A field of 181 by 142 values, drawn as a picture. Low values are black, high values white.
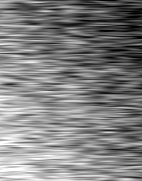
Grain: streaks across. Slope: up to the bottom left. Mirror symmetry: none. Ninth with the lowest average: top right. Average level on the scale: 50%. Ninth with the highest average: bottom left.
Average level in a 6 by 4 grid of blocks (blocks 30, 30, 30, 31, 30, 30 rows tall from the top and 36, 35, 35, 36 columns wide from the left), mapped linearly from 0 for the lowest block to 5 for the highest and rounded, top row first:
2210 / 3210 / 3321 / 4332 / 4432 / 5433
